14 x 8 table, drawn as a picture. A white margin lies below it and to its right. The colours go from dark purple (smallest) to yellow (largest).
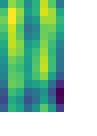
Ninth with the highest average: top left. Stripes: upright, repeating 2 times. Roughest part: bottom right. Ninth with the lowest average: bottom right.
